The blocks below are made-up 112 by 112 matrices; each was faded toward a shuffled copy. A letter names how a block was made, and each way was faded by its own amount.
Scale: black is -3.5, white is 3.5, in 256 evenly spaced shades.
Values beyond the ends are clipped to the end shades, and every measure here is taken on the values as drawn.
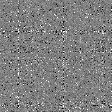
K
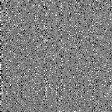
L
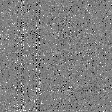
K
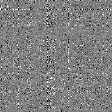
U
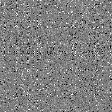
K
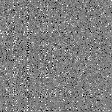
K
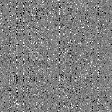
L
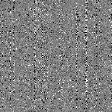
U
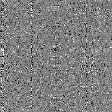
L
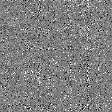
K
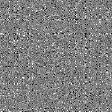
U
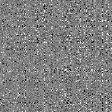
U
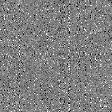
L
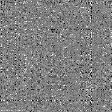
U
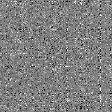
U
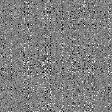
U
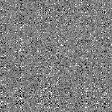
U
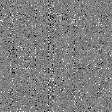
K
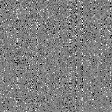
L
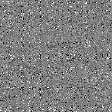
K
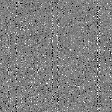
L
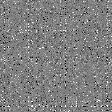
K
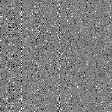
L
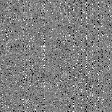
L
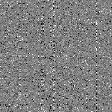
L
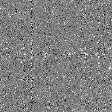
K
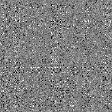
U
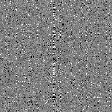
L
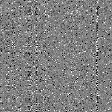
L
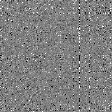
U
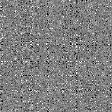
U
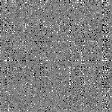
U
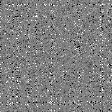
K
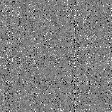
K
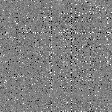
K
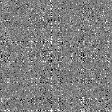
U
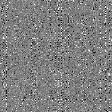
L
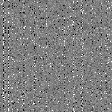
L
